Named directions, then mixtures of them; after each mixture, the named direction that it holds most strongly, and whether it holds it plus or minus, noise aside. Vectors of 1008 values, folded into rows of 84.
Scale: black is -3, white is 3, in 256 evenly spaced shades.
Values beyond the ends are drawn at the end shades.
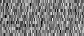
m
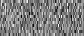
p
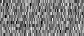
m, plus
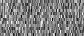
m, minus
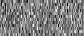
p, minus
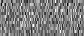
p, minus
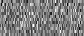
p, minus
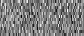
p, plus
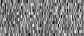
p, minus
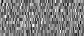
m, minus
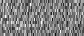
m, minus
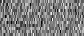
m, plus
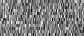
m, minus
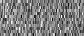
m, minus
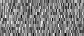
m, minus
